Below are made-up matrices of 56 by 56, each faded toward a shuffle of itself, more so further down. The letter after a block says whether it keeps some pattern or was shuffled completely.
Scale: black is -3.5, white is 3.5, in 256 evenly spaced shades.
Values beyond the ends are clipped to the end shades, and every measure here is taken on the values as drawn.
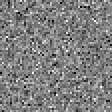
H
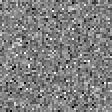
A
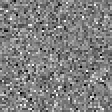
A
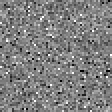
H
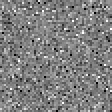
H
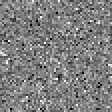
A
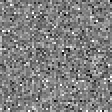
H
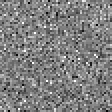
H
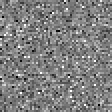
A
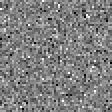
H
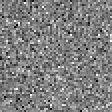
A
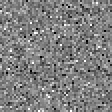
H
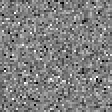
A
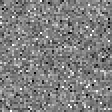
H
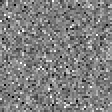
A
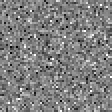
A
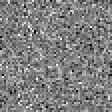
H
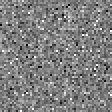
A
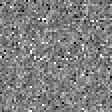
A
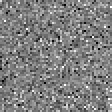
H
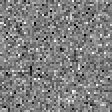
H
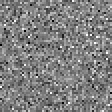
H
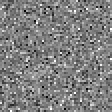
H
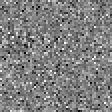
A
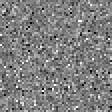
H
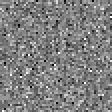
A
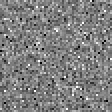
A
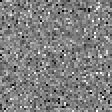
A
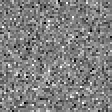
H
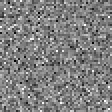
H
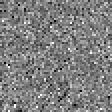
H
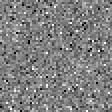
A
